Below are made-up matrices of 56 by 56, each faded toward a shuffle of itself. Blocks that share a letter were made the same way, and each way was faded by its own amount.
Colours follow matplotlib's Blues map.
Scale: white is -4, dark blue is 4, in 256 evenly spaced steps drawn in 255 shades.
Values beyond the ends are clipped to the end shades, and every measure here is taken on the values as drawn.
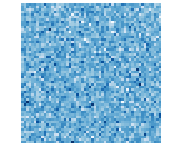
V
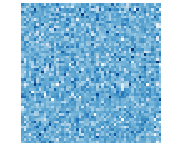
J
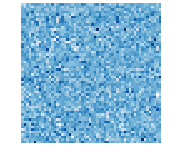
J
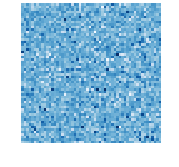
J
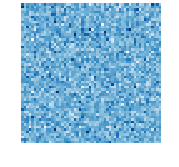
V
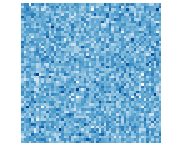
V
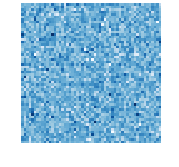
V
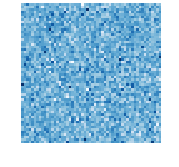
V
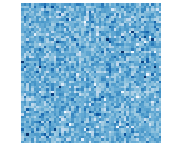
V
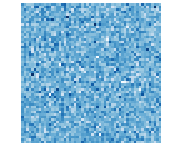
V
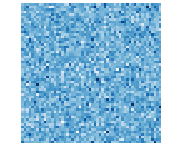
V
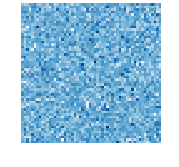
V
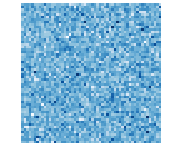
V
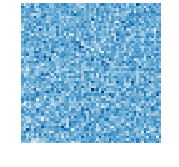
V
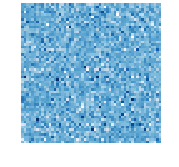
J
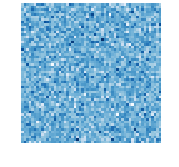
V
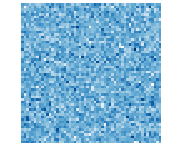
V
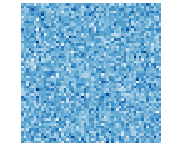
V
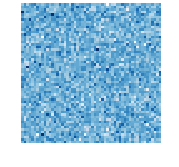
V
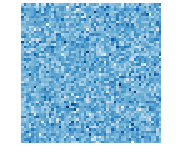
V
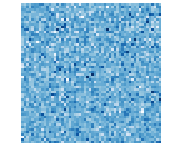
J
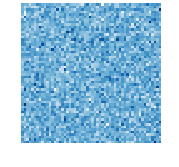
V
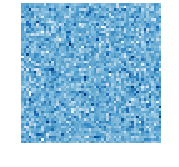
J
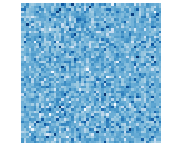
J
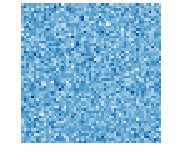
V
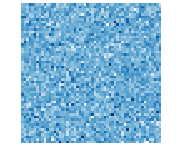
V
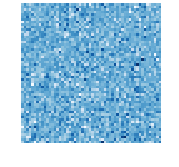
J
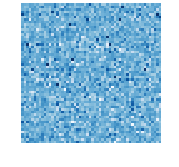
J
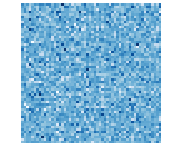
J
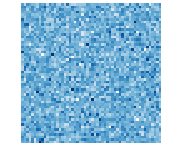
V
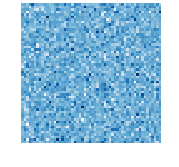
J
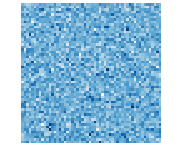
V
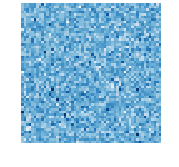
V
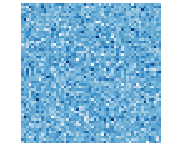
J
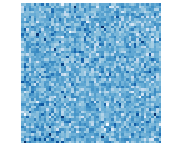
V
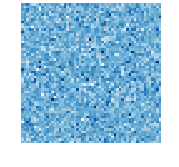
V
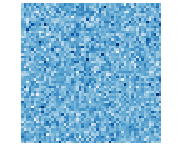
V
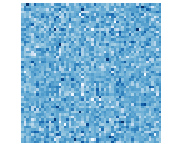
J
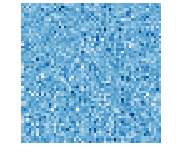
J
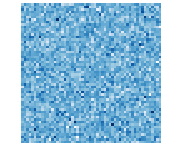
V
